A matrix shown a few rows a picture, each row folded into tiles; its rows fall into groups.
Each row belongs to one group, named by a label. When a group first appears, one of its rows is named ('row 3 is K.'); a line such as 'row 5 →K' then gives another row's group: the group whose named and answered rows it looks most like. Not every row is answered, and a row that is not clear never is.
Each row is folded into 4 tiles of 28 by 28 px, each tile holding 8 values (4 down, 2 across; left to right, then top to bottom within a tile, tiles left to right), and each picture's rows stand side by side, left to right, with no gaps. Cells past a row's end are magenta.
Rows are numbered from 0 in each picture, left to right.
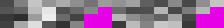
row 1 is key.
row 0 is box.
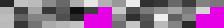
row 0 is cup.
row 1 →key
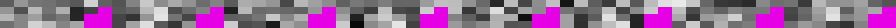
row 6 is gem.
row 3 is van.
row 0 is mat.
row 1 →box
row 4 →key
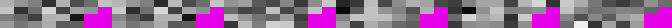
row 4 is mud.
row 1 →key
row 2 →key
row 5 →gem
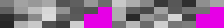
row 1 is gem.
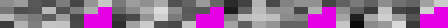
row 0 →key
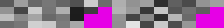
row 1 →gem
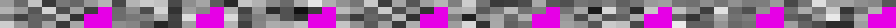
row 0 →gem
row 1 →mud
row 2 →cup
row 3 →gem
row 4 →gem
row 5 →van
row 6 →van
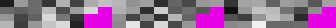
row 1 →gem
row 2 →box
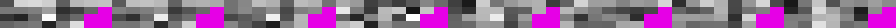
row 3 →van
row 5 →cup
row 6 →mud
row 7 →box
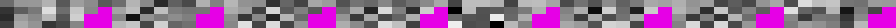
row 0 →mud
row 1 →gem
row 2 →gem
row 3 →van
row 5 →van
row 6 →gem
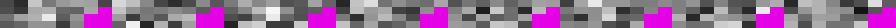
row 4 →van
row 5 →box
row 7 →mat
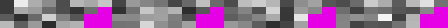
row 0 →cup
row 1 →mat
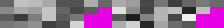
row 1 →van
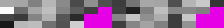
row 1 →mud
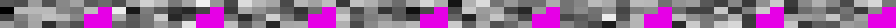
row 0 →box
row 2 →cup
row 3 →cup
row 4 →box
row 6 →key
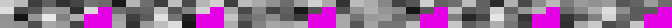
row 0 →van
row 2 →cup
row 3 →mat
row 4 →key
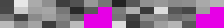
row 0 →mat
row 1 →van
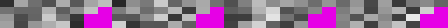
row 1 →van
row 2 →box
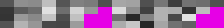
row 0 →mud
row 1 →van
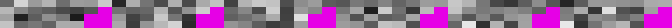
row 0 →cup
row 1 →key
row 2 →mud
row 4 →gem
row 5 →van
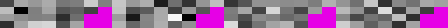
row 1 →gem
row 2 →van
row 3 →gem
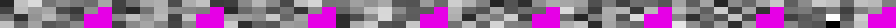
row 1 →mud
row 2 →cup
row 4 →gem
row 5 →van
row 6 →gem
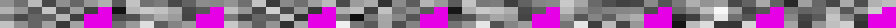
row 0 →gem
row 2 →gem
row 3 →gem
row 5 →gem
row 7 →key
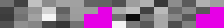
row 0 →box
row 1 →gem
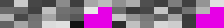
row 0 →key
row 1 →key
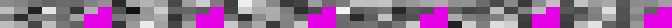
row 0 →van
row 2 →mat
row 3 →cup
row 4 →key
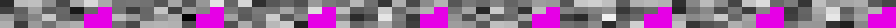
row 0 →cup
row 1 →key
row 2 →key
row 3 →key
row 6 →cup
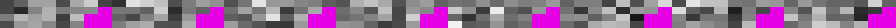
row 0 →mud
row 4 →van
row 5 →key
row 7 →mat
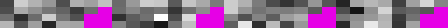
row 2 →gem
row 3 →mud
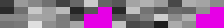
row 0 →mat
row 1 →cup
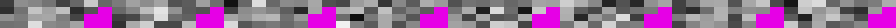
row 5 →gem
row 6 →mud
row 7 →box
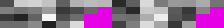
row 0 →cup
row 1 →box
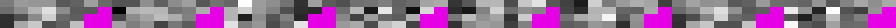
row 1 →box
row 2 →mat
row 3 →van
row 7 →van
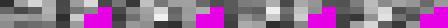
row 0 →mud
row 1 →box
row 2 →mud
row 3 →box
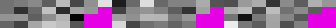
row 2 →gem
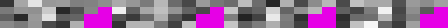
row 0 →box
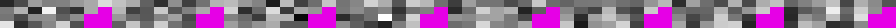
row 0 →van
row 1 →key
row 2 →key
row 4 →mat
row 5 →van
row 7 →mud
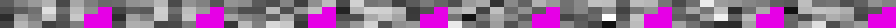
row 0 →mud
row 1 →mud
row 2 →key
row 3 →mat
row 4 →gem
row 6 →box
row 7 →mat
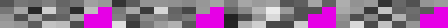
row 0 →van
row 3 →gem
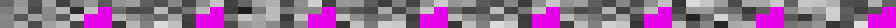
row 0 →van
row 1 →key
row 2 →mud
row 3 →key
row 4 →key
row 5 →key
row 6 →cup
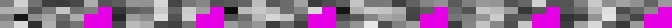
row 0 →gem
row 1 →mud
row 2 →box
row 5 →box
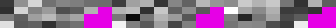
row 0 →box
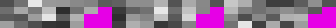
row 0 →box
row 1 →mud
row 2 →gem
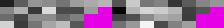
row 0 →van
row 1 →mat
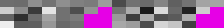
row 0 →van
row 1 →van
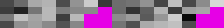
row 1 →key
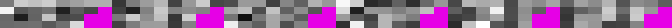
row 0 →cup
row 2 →gem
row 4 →mud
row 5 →mud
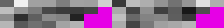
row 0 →cup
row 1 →cup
